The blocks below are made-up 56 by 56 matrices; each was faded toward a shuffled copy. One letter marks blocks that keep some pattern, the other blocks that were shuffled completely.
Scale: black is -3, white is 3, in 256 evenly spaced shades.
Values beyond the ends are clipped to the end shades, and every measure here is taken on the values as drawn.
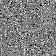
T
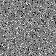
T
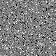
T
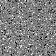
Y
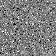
Y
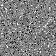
T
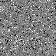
Y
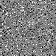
Y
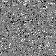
Y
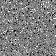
Y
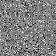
Y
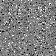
Y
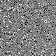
Y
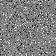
T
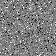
T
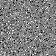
Y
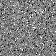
T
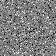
T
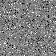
T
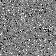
T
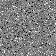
T
